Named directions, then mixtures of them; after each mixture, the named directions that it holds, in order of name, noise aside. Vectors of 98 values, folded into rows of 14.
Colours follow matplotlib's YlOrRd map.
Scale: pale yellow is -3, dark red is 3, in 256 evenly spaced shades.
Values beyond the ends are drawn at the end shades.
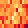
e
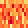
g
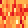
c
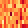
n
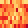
e, g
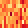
n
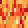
c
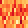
c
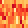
c, g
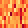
c, n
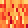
e, g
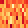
g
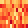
e, g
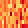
n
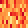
c, g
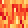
c, g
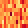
n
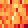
e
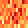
e, n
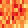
c, e
